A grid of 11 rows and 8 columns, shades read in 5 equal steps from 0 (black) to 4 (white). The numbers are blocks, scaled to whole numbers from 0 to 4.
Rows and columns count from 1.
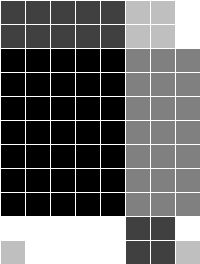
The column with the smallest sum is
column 1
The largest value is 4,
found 12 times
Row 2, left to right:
1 1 1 1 1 3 3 4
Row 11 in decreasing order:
4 4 4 4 3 3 1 1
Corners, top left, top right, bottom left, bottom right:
1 4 3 3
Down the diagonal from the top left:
1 1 0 0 0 2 2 2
